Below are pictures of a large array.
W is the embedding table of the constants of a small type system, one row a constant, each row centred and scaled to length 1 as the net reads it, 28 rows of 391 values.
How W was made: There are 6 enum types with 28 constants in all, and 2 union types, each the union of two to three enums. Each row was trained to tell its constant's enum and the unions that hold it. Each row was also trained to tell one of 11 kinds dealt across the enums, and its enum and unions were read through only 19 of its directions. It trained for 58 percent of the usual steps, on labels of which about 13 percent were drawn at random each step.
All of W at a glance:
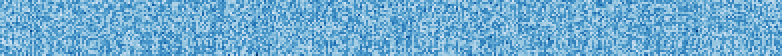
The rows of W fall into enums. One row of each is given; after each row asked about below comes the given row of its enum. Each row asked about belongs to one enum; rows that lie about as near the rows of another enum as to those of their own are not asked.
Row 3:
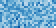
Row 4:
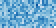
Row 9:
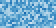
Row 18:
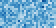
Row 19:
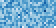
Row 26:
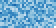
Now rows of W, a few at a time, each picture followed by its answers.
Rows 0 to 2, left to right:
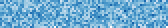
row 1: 18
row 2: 9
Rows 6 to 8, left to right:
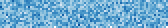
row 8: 9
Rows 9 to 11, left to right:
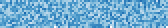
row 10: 9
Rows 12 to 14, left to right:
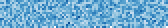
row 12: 19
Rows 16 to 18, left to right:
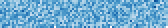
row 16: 4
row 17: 3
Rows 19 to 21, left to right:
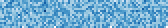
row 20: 26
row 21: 26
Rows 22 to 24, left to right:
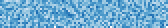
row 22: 3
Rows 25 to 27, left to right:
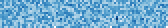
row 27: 26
